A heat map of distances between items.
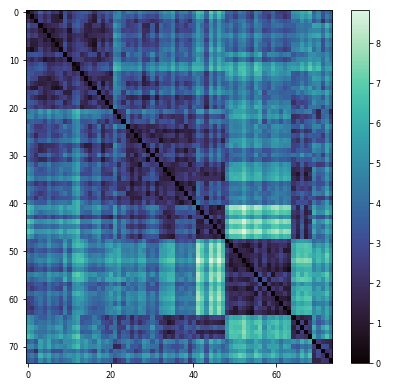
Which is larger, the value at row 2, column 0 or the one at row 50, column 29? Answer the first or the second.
the second
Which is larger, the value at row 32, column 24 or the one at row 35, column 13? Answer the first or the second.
the second
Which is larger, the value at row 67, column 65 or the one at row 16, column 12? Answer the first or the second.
the second
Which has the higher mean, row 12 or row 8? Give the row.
12
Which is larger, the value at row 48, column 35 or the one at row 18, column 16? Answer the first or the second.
the first
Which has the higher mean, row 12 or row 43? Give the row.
12
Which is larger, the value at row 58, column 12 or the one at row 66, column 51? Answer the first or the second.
the second
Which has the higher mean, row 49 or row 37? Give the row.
49
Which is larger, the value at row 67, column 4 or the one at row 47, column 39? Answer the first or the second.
the first
